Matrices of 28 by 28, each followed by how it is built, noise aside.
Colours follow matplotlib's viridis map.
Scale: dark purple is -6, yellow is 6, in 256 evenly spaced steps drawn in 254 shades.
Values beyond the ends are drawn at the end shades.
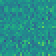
low rank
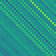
Toeplitz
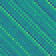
Toeplitz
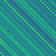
Toeplitz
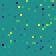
sparse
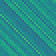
Toeplitz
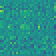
low rank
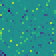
sparse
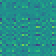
low rank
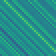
Toeplitz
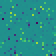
sparse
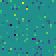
sparse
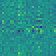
low rank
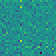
low rank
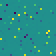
sparse
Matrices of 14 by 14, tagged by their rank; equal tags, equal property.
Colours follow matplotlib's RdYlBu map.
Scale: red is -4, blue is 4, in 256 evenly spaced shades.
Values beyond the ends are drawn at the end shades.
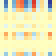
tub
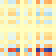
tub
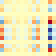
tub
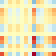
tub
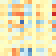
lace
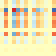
tub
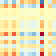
tub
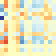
lace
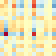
lace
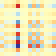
tub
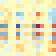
lace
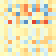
lace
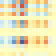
tub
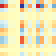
tub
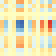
tub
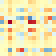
lace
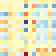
lace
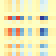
tub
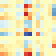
lace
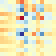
lace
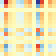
tub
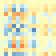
lace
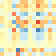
lace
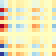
tub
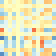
lace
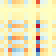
tub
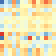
lace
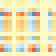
tub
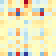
lace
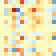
lace
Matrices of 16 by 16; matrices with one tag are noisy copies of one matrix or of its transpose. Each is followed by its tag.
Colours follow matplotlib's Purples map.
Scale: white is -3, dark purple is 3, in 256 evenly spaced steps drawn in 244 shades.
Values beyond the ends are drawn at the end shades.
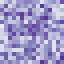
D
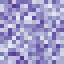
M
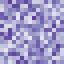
M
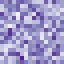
M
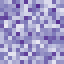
M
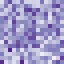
D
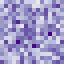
D
